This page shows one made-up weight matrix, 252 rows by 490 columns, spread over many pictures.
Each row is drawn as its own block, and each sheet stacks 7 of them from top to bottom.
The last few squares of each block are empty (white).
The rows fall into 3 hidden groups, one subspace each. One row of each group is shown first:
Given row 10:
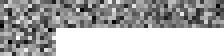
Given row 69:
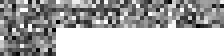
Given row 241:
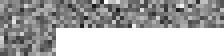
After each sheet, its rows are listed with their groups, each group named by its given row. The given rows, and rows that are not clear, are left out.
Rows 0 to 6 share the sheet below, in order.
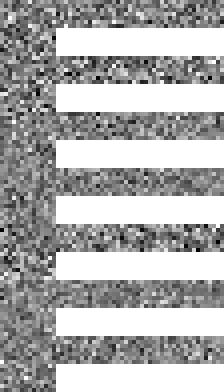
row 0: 10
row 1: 241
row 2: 69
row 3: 69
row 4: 69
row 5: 69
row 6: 10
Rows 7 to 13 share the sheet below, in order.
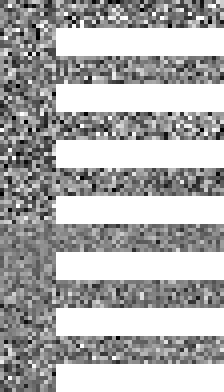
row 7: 241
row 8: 10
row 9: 69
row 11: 241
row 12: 10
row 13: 10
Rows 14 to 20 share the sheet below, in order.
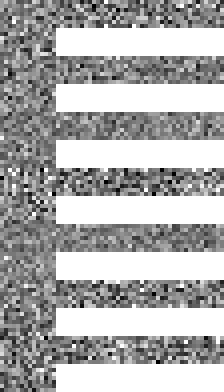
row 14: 241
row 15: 10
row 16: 10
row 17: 69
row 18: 69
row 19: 241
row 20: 69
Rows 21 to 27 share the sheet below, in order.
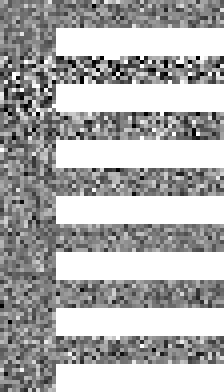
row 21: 241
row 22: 241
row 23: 69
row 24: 241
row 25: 69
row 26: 10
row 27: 241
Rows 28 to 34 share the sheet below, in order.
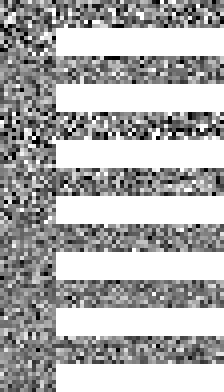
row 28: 10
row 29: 241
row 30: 69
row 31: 69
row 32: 241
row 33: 241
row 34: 69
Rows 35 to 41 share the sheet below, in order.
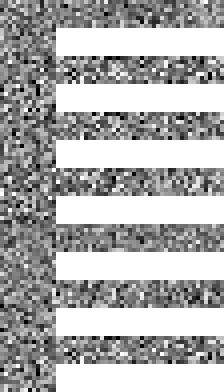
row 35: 69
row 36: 241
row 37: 241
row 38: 10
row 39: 10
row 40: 10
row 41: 241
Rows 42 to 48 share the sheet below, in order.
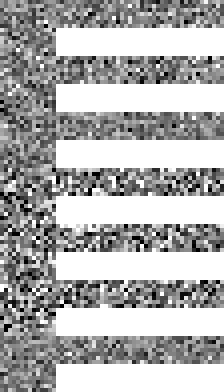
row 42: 69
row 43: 69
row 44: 69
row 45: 10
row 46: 69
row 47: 69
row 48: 241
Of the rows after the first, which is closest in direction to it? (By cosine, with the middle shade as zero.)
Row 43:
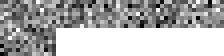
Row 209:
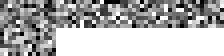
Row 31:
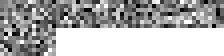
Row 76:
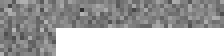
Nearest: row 209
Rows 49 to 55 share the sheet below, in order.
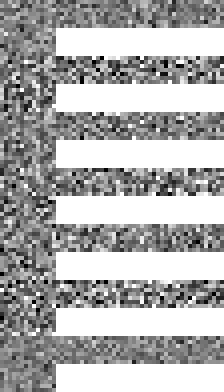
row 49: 69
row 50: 241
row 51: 241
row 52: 69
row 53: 10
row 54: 69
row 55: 241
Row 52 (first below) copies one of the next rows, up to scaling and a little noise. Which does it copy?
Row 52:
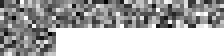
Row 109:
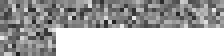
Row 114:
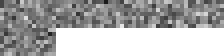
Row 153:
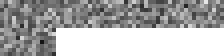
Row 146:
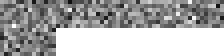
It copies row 114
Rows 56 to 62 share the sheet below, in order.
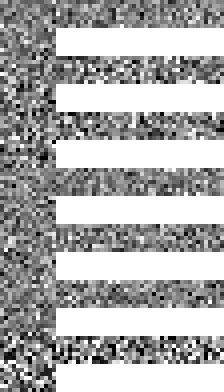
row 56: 10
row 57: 69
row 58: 69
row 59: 69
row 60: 10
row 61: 241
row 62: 10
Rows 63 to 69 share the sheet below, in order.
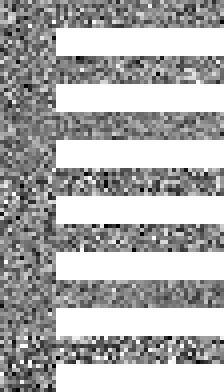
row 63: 10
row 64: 69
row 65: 10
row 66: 69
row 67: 241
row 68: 10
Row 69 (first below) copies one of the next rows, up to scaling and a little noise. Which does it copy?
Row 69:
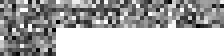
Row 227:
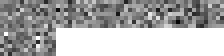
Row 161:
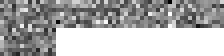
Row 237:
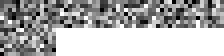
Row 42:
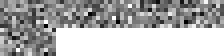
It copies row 161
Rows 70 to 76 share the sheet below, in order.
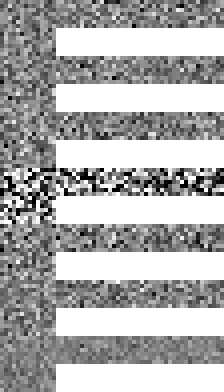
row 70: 241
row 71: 10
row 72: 69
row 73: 10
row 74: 10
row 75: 241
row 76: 69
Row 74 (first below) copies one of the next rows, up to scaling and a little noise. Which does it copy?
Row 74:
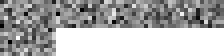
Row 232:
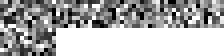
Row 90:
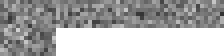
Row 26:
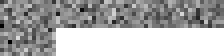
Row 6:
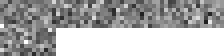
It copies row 26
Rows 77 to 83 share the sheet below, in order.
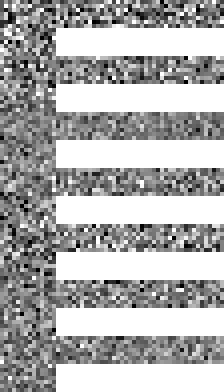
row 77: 10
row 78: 69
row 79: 10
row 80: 10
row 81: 69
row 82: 241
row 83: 10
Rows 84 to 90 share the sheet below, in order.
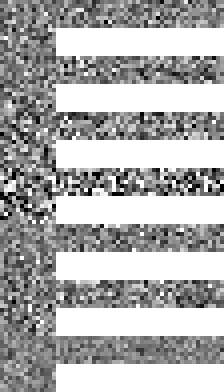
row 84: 69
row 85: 69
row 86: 69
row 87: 10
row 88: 241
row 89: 69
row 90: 10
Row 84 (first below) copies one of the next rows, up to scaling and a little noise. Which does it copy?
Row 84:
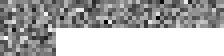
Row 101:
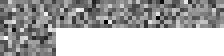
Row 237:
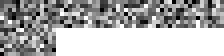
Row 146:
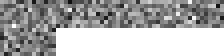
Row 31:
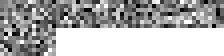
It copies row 101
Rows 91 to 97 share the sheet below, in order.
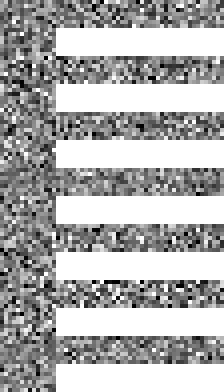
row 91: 241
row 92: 69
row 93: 10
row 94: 69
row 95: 10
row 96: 241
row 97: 241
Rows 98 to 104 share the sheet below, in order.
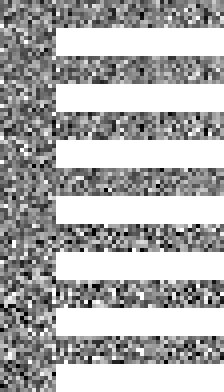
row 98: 10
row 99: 10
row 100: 10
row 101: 69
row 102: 241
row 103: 10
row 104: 10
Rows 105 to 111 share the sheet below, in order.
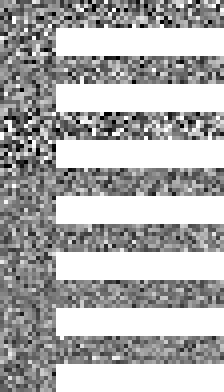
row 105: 241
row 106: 241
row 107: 10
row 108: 69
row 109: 69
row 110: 241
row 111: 10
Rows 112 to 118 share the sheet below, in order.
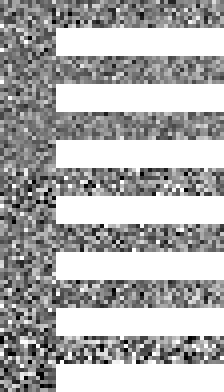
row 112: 10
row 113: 10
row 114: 69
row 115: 69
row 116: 241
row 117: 10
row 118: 69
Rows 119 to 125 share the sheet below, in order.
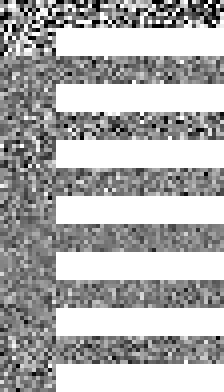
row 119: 69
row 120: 241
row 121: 241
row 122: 69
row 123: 10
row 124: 10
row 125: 69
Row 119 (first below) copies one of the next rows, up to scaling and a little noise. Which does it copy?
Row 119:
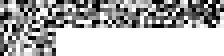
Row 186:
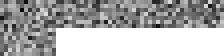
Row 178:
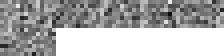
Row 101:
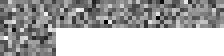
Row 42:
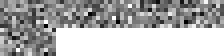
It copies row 186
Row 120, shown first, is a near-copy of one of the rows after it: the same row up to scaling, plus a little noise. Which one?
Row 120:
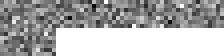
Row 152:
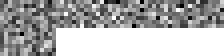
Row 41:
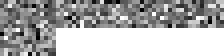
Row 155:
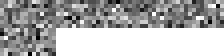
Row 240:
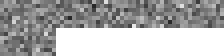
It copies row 240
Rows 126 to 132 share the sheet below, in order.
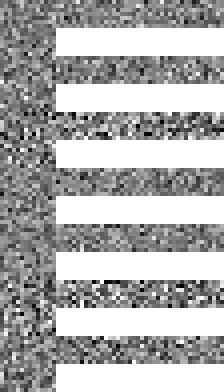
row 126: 69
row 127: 10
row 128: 69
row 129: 10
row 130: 241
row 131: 241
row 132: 241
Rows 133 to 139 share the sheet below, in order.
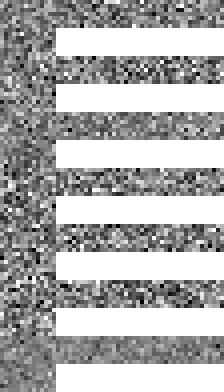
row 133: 241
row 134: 69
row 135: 69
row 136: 10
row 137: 241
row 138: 69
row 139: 10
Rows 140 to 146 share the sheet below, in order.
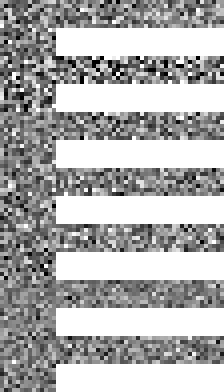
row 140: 10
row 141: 241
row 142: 241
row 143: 10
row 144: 69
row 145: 241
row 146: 69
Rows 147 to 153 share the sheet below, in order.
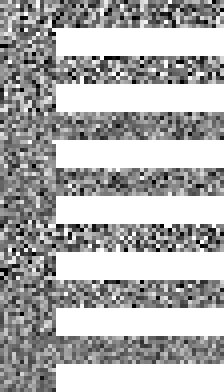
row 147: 69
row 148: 241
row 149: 69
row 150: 241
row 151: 69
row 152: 241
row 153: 69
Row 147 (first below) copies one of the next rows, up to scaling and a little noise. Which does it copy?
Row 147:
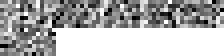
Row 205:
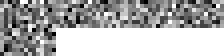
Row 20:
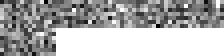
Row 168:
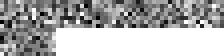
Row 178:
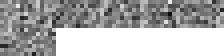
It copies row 178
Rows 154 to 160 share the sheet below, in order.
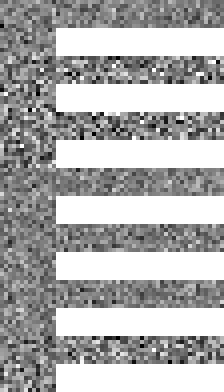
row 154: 10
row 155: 241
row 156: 241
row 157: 10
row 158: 10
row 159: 10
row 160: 241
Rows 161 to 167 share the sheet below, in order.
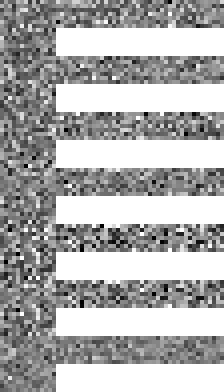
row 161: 69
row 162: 10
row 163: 69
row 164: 241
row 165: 241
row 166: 241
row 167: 10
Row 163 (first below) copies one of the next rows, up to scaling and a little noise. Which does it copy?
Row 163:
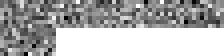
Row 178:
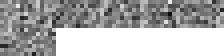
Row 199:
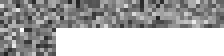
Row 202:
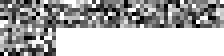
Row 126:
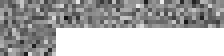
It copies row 126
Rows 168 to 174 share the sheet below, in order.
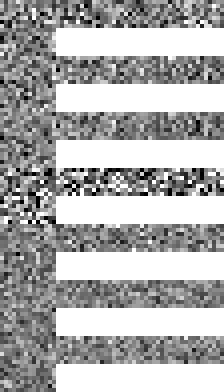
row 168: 69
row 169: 10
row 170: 10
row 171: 241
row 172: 241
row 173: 69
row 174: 69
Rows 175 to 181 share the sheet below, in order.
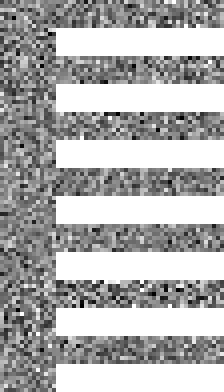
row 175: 69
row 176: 69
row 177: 241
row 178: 69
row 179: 10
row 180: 241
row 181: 69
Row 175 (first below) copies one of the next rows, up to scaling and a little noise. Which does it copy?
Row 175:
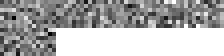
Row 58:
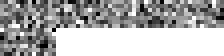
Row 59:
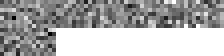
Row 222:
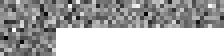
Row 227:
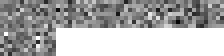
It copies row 59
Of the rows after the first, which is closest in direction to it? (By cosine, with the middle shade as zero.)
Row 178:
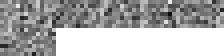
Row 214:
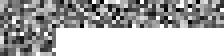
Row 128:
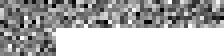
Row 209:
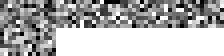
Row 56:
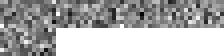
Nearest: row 214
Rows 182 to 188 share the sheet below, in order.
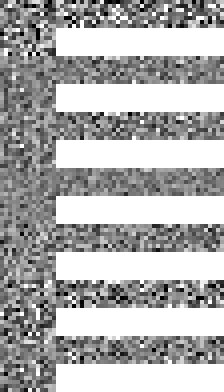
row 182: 241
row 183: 241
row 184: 241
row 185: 69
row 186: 69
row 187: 241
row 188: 241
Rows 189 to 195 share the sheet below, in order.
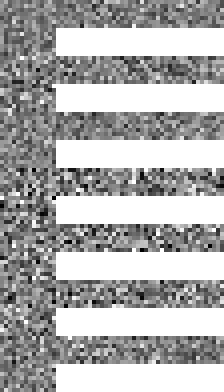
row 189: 241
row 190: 69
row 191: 69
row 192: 69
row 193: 241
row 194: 10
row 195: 69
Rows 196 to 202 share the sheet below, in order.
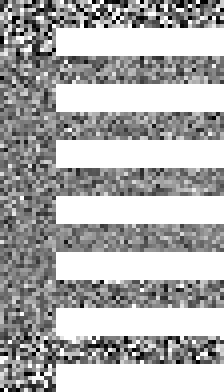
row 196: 241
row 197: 69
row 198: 241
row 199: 69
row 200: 69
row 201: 241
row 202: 69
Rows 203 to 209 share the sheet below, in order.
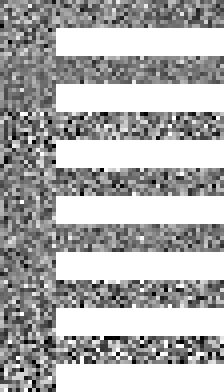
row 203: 10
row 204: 241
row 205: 69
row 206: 241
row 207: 10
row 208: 241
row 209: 241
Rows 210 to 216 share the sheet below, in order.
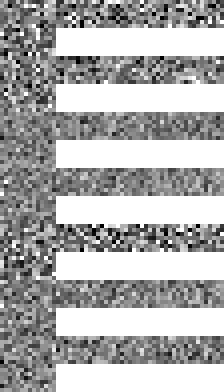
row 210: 241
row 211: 69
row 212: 10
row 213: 10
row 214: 241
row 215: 10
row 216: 10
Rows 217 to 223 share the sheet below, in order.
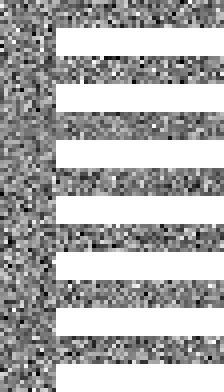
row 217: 69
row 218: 241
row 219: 241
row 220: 10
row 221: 10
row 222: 69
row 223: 241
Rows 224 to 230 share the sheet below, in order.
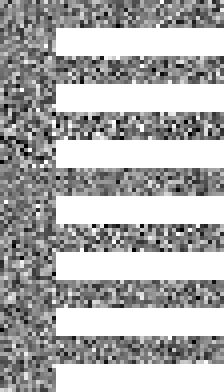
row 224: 69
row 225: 241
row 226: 10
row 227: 69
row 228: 241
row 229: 10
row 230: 69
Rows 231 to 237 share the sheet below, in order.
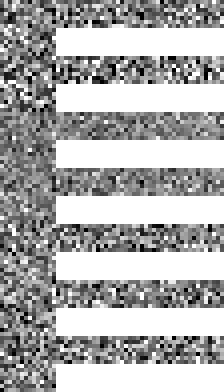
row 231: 10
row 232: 10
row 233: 69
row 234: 10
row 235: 69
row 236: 10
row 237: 69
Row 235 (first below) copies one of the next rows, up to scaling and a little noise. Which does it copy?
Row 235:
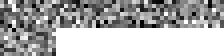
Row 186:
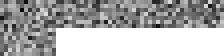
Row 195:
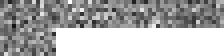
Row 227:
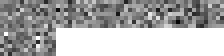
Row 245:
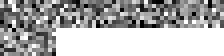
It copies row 245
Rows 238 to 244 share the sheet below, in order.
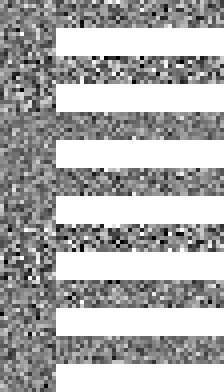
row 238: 241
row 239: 241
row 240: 241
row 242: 241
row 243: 241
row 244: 10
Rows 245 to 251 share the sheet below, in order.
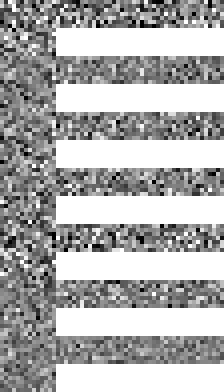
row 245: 69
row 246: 10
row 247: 10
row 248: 241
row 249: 10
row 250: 241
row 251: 10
